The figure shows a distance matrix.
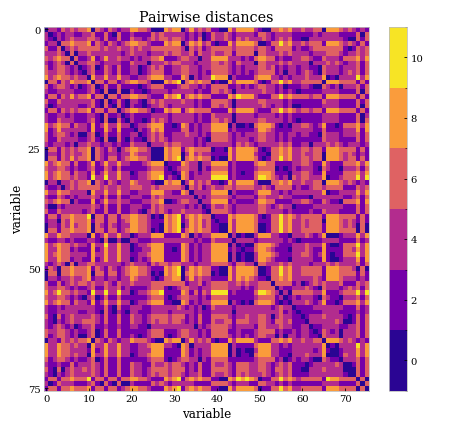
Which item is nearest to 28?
36
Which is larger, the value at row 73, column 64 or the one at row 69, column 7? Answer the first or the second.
the first
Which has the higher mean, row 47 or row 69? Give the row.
47
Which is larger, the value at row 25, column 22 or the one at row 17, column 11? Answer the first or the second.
the first
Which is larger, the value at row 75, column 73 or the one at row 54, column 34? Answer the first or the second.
the second
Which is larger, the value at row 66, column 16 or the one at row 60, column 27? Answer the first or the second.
the second
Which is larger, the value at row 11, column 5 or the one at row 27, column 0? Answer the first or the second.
the first
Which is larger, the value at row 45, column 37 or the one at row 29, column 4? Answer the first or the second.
the second
